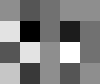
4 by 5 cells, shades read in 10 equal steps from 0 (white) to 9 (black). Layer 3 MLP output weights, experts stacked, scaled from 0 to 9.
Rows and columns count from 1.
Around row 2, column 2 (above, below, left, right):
6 1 1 5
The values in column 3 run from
4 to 5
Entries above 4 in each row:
2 4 2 2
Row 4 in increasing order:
2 4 4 6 7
